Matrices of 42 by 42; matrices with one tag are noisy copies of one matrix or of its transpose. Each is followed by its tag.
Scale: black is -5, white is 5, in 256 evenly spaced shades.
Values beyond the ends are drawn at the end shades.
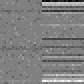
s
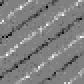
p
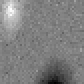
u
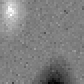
u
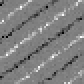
p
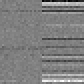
s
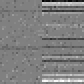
s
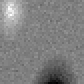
u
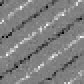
p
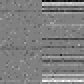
s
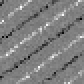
p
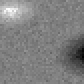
u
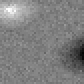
u
